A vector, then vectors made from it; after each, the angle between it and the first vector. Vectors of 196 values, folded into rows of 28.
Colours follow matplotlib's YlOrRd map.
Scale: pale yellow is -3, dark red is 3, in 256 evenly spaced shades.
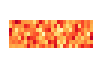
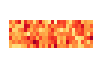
partly aligned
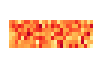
partly opposed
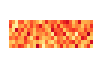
partly opposed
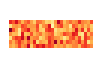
partly aligned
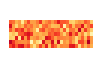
orthogonal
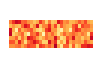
nearly parallel
